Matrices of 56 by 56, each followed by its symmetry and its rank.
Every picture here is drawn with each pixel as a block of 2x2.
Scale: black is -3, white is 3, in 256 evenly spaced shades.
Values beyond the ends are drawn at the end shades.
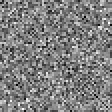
symmetric, full rank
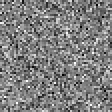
antisymmetric, full rank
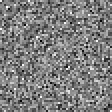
symmetric, full rank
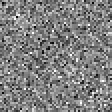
symmetric, full rank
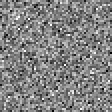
symmetric, full rank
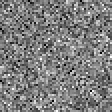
symmetric, full rank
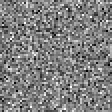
antisymmetric, full rank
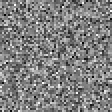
antisymmetric, full rank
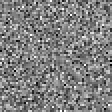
antisymmetric, full rank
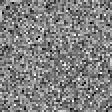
symmetric, full rank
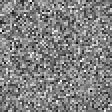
symmetric, full rank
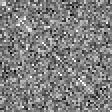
symmetric, full rank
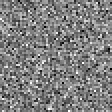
antisymmetric, full rank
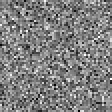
antisymmetric, full rank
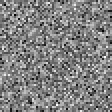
symmetric, full rank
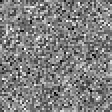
symmetric, full rank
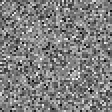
symmetric, full rank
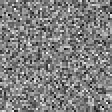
antisymmetric, full rank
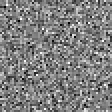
antisymmetric, full rank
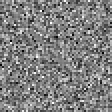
antisymmetric, full rank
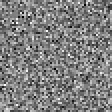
antisymmetric, full rank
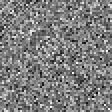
symmetric, full rank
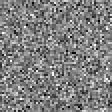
antisymmetric, full rank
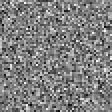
antisymmetric, full rank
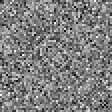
symmetric, full rank
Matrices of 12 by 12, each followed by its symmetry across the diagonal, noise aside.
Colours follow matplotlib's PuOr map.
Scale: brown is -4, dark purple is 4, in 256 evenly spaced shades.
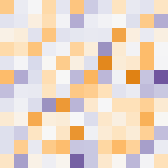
symmetric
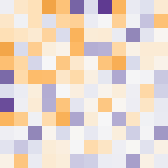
symmetric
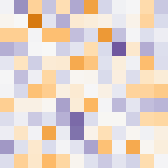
neither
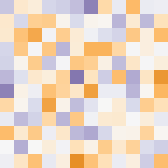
symmetric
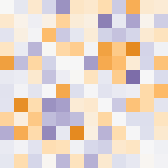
antisymmetric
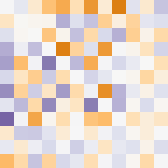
antisymmetric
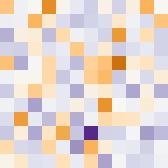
neither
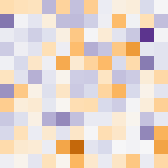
neither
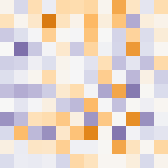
antisymmetric
